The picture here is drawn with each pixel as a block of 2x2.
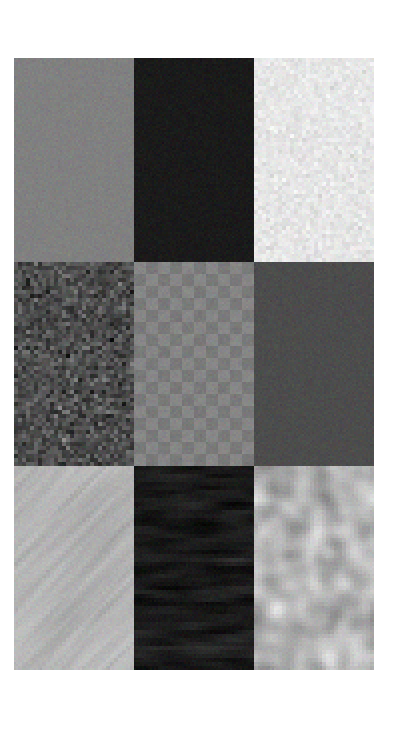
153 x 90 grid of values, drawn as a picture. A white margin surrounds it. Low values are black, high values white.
It is made of 3 by 3 panels. Panel 1,1: middling, flat. Panel 1,2: very low, flat. Panel 1,3: very high, fine-grained, faint in contrast. Panel 2,1: low, fine-grained. Panel 2,2: middling, checkered, faint in contrast. Panel 2,3: low, flat. Panel 3,1: high, slanting up to the right, faint in contrast. Panel 3,2: very low, streaked across, faint in contrast. Panel 3,3: high, blotchy.
